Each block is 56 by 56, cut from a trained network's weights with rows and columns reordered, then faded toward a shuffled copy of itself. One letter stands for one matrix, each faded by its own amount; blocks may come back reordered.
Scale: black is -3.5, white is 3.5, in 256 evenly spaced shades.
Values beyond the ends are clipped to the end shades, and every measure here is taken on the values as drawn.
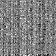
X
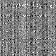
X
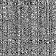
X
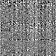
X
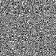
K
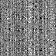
X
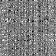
X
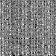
X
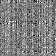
X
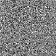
K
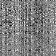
X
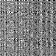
X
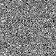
K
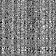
X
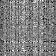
X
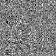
K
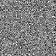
K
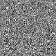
K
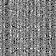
X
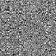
K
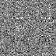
K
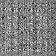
X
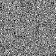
K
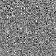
K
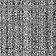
X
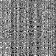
X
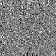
K
